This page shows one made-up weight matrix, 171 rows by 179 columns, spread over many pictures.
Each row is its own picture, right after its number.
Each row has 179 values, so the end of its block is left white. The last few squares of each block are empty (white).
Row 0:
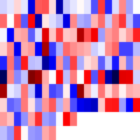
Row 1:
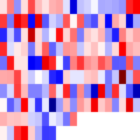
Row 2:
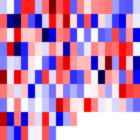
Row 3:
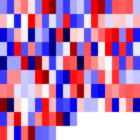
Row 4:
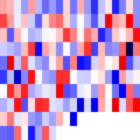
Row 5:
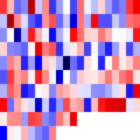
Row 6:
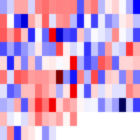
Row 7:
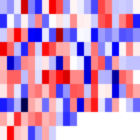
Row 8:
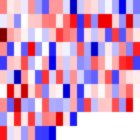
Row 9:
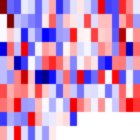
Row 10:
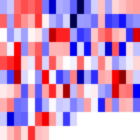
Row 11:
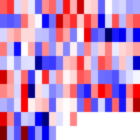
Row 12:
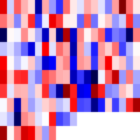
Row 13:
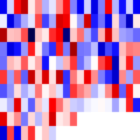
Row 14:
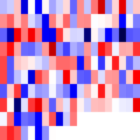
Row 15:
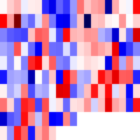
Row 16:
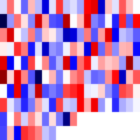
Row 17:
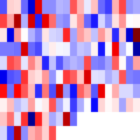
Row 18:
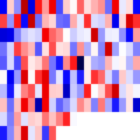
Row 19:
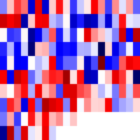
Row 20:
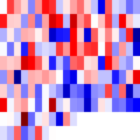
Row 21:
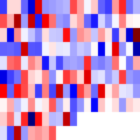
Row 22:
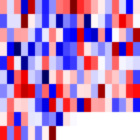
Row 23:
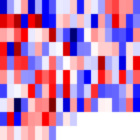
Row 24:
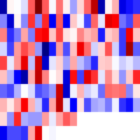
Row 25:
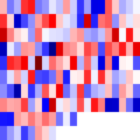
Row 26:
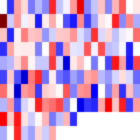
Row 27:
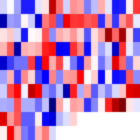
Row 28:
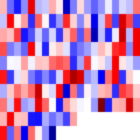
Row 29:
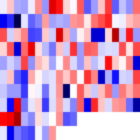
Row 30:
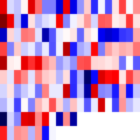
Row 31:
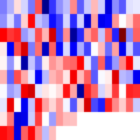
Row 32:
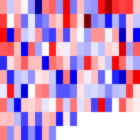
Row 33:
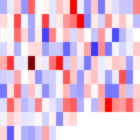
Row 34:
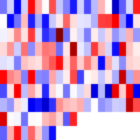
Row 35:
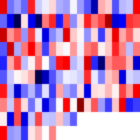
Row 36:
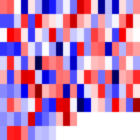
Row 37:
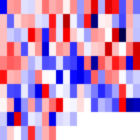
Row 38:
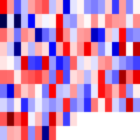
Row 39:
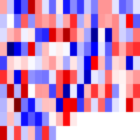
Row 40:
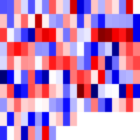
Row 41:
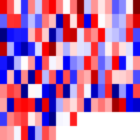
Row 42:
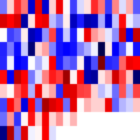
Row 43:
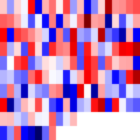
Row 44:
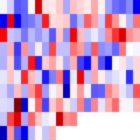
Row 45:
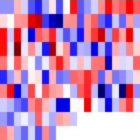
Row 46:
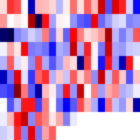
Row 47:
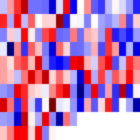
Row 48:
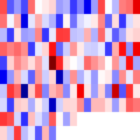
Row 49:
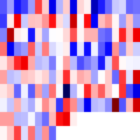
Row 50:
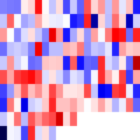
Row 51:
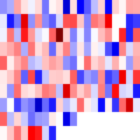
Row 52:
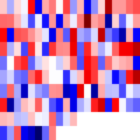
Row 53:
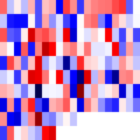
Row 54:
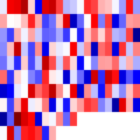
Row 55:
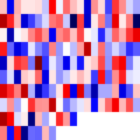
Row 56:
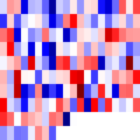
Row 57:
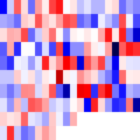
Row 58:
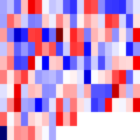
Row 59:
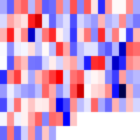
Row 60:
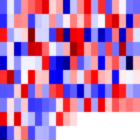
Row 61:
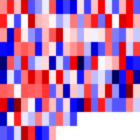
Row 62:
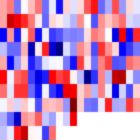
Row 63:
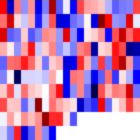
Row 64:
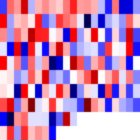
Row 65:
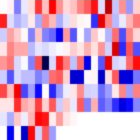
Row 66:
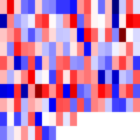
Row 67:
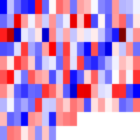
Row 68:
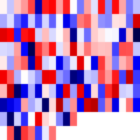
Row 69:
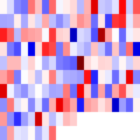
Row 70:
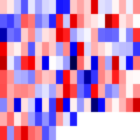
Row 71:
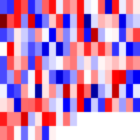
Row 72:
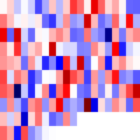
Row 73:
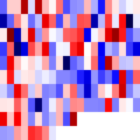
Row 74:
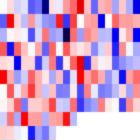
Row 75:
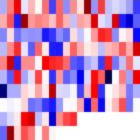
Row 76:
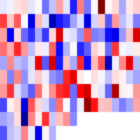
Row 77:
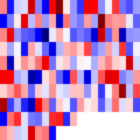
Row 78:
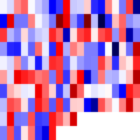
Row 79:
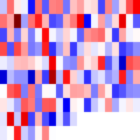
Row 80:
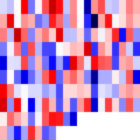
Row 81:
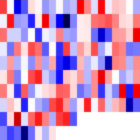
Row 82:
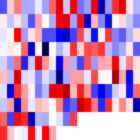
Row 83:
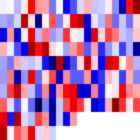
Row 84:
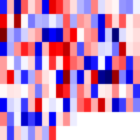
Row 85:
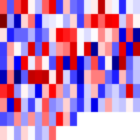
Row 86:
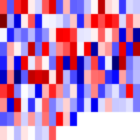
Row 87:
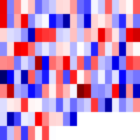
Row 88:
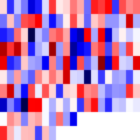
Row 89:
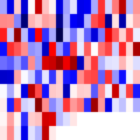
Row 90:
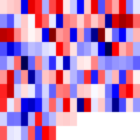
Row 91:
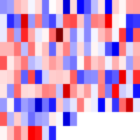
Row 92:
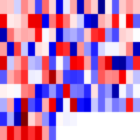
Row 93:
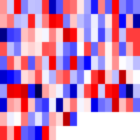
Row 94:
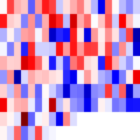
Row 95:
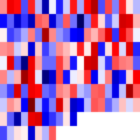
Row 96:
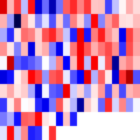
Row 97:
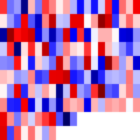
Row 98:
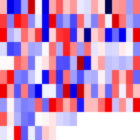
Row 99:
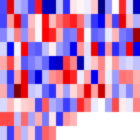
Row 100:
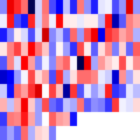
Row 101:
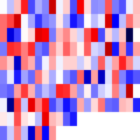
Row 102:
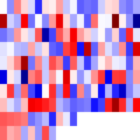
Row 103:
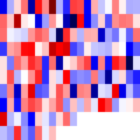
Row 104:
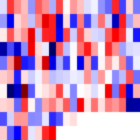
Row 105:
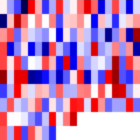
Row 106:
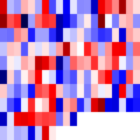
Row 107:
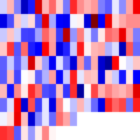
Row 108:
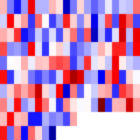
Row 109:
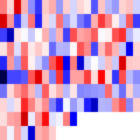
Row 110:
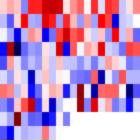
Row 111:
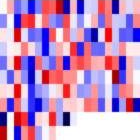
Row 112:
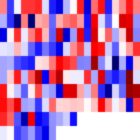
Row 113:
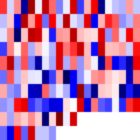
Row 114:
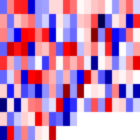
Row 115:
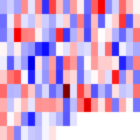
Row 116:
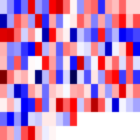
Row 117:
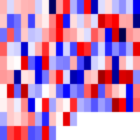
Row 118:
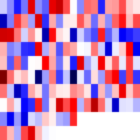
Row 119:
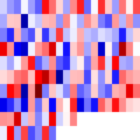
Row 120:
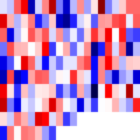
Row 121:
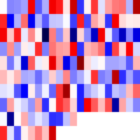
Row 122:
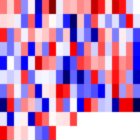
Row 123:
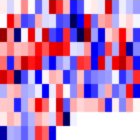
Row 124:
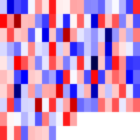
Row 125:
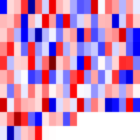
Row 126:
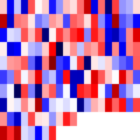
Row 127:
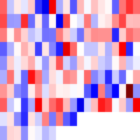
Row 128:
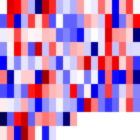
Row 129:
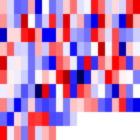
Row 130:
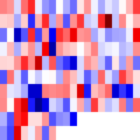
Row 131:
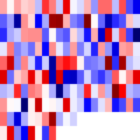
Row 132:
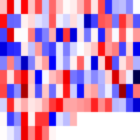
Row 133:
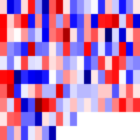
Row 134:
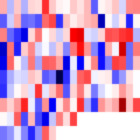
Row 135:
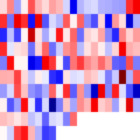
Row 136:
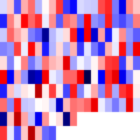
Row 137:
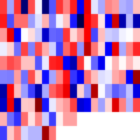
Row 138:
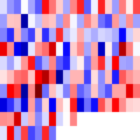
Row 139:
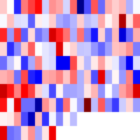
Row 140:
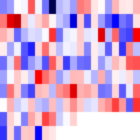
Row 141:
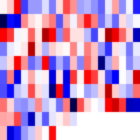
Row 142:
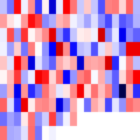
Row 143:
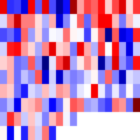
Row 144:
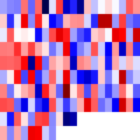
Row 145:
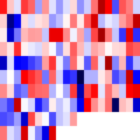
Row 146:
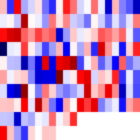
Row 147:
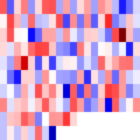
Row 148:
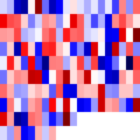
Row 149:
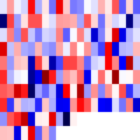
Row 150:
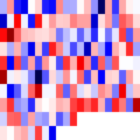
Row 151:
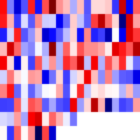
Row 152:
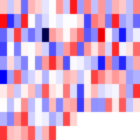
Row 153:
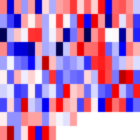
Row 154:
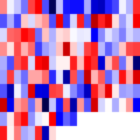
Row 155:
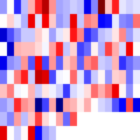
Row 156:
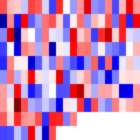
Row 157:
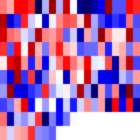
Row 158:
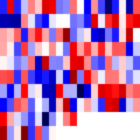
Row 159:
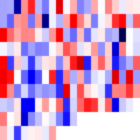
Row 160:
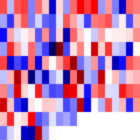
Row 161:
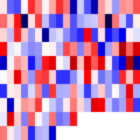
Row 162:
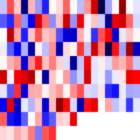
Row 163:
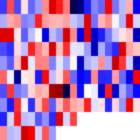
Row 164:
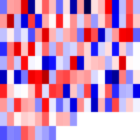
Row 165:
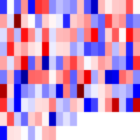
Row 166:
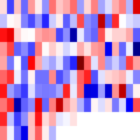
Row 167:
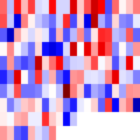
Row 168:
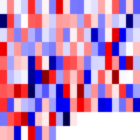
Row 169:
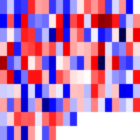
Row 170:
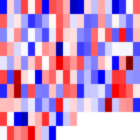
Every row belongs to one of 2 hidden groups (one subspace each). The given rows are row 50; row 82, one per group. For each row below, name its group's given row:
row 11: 50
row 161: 50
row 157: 50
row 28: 82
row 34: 50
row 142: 50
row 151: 50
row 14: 50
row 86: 82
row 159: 82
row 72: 50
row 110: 50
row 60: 50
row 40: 50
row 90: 82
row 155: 82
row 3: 82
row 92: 50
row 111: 82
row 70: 50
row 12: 50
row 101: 82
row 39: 82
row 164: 82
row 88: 50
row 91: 50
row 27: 50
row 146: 50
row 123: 82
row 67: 82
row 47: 50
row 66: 82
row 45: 50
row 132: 50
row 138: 50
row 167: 82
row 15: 50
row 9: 50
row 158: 50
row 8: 82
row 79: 50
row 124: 82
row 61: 82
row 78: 50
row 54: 82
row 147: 82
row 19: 50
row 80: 82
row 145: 82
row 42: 50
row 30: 50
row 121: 82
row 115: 82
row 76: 50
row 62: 50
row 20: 50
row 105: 82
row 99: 82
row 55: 82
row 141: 50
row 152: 82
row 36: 82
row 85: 82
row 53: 82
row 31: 50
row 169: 50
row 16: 82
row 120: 82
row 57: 50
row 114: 82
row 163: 82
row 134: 50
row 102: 82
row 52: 50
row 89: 50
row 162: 82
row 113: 50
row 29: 50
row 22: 82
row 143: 50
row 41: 50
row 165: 82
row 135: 50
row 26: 82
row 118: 82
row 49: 82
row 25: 50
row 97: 50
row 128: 82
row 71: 82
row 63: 82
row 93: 82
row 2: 50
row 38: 50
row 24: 50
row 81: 50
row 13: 50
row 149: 82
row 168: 82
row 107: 50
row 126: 82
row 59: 50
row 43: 50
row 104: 50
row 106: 50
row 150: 82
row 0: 82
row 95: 82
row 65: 50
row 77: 82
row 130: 50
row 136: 82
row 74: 50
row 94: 50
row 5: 50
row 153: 82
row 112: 82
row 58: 50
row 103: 82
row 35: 50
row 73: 50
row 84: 82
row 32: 50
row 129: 50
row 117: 82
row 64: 50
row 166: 82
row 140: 50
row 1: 50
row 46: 82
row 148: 82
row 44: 50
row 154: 50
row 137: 82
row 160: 82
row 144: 50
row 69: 82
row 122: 82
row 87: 50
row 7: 50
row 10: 50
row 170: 50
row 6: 50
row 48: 50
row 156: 50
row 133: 82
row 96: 82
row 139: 82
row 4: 82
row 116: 82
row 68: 82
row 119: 50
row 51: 50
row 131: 50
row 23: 50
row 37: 50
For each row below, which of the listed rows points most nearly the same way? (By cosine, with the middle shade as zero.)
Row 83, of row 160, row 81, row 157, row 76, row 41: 41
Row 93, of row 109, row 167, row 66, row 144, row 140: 109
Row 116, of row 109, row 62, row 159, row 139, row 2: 159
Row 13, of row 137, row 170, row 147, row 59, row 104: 59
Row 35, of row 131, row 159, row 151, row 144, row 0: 151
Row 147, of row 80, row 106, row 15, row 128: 128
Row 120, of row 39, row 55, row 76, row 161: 55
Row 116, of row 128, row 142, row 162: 162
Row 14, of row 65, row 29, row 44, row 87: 65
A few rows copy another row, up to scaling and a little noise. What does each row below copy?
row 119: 138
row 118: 116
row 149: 168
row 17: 21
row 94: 20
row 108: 28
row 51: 91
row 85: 86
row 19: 42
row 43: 52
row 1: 135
